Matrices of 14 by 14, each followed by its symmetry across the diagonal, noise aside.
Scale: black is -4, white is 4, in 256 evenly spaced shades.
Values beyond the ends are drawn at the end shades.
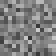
antisymmetric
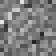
symmetric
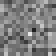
antisymmetric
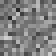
symmetric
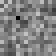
symmetric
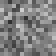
antisymmetric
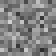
neither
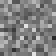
neither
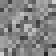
symmetric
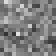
neither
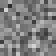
antisymmetric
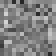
neither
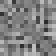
symmetric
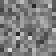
neither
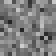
neither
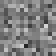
antisymmetric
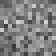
neither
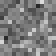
symmetric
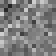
symmetric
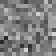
neither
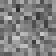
antisymmetric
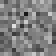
antisymmetric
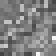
symmetric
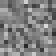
antisymmetric
